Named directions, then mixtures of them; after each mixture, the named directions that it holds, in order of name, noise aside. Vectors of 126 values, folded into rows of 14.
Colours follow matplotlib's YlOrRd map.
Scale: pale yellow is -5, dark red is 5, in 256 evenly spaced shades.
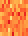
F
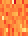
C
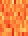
C, F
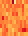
C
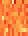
C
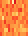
C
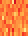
C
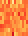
C, F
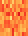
C, F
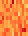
C, F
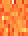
C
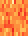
C, F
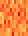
C, F
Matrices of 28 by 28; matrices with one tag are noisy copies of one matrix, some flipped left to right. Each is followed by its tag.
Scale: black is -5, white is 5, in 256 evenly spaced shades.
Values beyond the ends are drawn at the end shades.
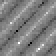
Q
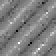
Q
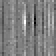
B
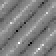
Q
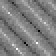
Q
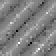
Q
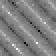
Q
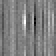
B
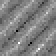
Q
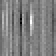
B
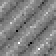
Q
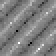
Q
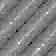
Q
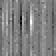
B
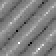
Q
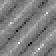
Q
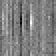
B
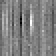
B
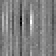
B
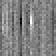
B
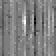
B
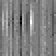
B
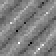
Q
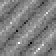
Q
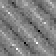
Q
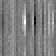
B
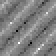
Q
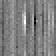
B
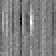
B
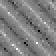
Q
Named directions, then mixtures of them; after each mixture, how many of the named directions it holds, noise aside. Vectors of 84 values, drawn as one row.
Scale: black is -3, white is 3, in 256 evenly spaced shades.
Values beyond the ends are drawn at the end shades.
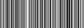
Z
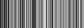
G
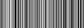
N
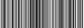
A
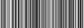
two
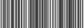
two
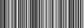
three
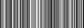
one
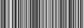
three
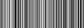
one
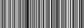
one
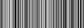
one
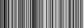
two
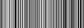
one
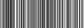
one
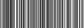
one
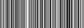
one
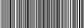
three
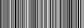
three
